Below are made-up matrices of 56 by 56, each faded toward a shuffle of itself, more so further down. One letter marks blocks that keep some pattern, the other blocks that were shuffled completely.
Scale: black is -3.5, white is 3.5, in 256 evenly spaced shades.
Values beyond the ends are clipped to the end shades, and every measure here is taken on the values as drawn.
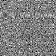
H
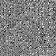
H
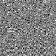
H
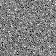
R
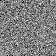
R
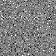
H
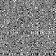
H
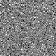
H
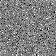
R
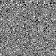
H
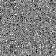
H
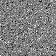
R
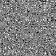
H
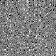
H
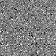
H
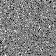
R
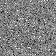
R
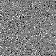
H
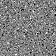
R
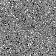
R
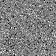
R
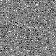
H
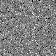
R
